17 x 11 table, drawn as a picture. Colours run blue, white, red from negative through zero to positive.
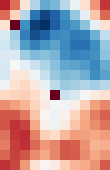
The ninth with the lowest average is the top middle. The texture is blotchy. There are two isolated cells, each far higher than the cells round it. The bottom right is the calmest part.
